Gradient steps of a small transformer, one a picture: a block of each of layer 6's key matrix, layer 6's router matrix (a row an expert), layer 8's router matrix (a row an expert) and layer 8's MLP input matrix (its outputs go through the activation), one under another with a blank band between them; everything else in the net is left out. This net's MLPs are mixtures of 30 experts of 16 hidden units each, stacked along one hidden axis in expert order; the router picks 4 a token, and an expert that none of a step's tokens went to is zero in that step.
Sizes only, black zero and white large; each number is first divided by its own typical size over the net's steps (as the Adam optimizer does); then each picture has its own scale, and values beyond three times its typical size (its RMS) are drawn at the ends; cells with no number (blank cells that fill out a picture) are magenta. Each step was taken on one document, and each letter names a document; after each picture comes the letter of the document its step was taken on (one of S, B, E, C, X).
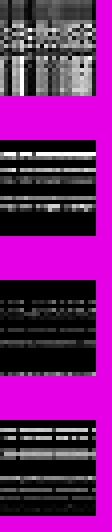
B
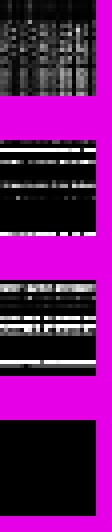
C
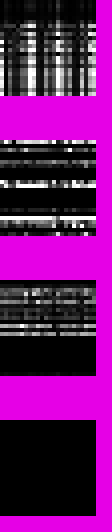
C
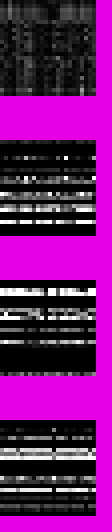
B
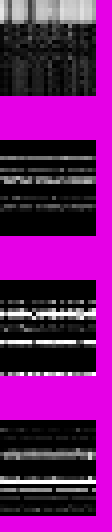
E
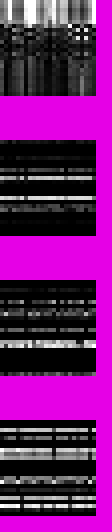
B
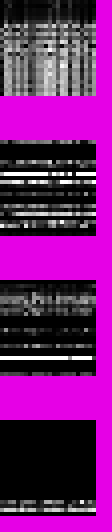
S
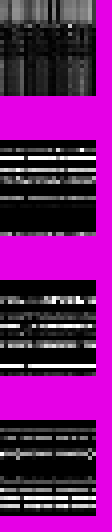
E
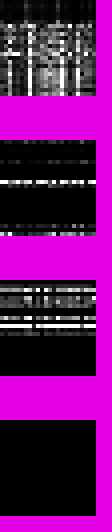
C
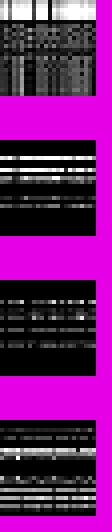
E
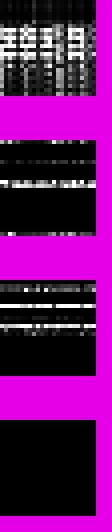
C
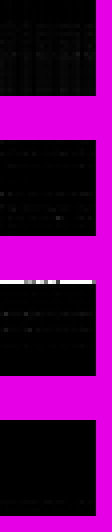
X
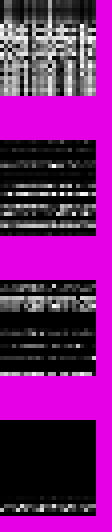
S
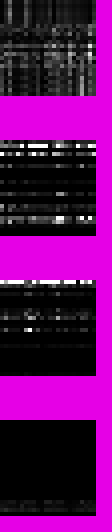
X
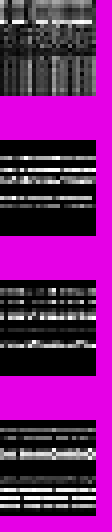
B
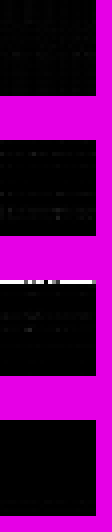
X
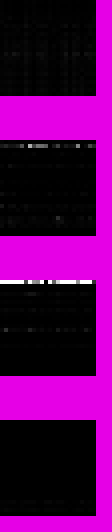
X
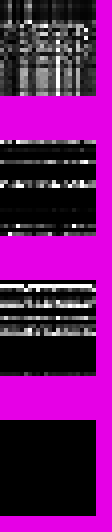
C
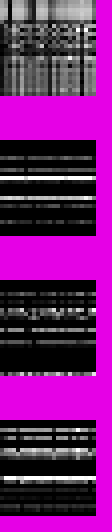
B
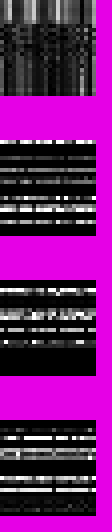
B
